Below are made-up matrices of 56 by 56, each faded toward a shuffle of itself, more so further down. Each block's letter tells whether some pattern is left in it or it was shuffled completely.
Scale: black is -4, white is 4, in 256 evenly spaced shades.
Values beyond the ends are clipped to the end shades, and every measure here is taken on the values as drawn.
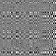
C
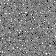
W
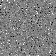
W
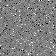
W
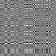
C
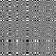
C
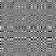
C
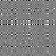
C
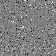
W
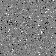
W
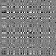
C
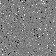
W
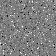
W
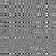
C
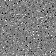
W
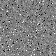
W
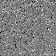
W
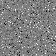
W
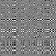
C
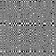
C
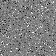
W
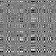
C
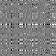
C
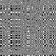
C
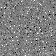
W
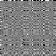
C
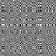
C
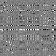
C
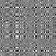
C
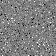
W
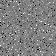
W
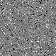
W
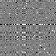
C
